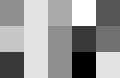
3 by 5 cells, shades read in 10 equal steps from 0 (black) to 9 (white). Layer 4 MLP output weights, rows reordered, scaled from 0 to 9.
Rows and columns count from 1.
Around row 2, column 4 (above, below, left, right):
9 0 5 4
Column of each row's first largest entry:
4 2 2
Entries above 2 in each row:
5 4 3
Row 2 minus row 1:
2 0 -1 -7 1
